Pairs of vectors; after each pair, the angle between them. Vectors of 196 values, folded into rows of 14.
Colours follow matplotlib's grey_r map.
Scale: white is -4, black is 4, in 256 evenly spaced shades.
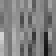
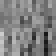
nearly parallel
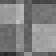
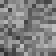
partly aligned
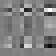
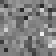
partly opposed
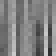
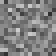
orthogonal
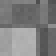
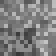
partly opposed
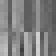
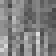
nearly parallel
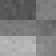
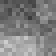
nearly parallel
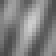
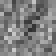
partly opposed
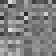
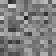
nearly opposite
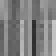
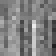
nearly opposite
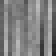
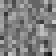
partly opposed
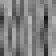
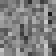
partly opposed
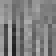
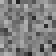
orthogonal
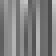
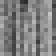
nearly opposite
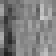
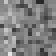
partly opposed
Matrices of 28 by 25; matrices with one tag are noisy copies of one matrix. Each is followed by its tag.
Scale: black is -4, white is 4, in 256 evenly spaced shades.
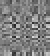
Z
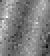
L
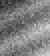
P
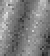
L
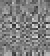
Z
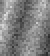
L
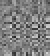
Z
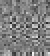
Z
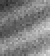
P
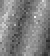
L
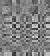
Z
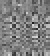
Z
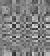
Z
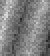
L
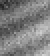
P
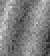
L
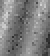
L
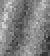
L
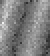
L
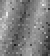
L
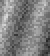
L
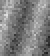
L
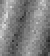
L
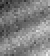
P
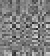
Z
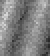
L
